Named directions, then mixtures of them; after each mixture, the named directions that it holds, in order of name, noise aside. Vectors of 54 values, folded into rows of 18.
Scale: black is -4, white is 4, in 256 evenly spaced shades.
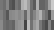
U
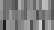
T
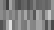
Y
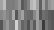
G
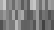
G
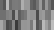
G, Y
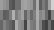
G, U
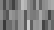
T, U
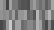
G, Y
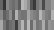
G, U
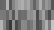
G, Y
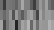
G, T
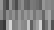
T, Y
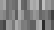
G, T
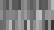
U, Y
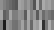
T, U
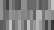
U, Y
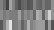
Y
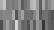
G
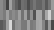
Y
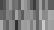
G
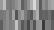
G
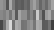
G, Y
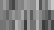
G, U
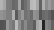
G, T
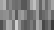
G, Y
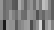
T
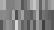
G
